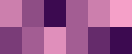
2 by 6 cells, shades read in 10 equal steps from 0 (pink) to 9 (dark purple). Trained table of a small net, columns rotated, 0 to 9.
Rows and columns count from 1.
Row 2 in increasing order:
1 4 4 6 7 9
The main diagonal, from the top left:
2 4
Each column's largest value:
6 5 9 4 7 9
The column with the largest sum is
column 3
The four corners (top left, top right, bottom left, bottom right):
2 0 6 9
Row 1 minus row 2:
-4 1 8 0 -5 -9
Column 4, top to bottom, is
4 4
